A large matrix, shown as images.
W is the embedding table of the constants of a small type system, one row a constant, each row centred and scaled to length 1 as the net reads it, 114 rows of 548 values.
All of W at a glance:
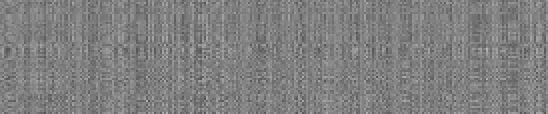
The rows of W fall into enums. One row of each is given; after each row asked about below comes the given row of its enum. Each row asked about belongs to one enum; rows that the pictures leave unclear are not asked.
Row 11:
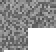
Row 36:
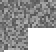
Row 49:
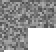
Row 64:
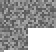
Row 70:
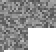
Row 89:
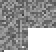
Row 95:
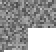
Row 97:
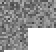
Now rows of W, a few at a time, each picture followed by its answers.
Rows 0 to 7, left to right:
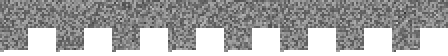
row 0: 64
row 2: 97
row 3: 36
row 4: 49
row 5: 64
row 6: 64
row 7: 89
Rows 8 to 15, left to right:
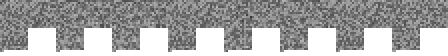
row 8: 11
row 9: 49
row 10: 49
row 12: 89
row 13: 70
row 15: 64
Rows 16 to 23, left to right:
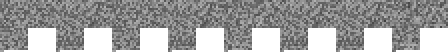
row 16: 64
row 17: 11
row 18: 64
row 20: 36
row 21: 11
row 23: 95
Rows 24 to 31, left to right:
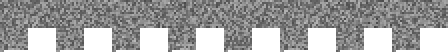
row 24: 36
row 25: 64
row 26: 70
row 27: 95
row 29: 36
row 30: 97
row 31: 70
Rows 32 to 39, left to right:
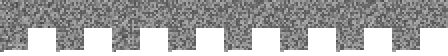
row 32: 95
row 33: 64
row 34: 89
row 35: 64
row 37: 64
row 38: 36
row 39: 64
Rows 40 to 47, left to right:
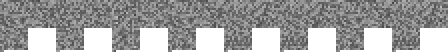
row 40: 70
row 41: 64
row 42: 89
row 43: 70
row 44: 11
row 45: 11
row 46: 70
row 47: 11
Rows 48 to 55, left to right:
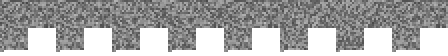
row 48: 49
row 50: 70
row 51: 70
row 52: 49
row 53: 36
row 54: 11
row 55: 49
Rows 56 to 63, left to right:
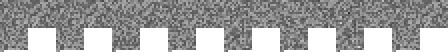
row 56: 36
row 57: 36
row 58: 11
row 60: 89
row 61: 70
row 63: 36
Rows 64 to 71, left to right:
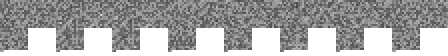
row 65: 89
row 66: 89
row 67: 11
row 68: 70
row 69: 95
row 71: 64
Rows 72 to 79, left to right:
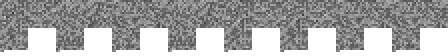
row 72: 89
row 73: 11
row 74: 70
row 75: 11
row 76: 89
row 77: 89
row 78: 70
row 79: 70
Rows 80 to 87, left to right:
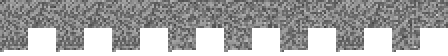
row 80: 11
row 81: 11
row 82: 11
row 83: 49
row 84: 49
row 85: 89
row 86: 11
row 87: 89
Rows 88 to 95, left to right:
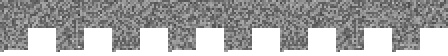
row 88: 36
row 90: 11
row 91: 49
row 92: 64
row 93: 11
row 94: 89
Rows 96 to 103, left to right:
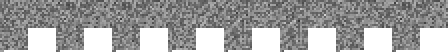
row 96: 64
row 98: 97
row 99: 36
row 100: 89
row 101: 89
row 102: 70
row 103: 97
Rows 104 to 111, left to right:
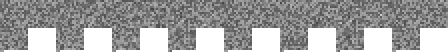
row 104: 64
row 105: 36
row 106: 49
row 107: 89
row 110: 89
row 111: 64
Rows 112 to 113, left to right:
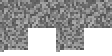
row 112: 36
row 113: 36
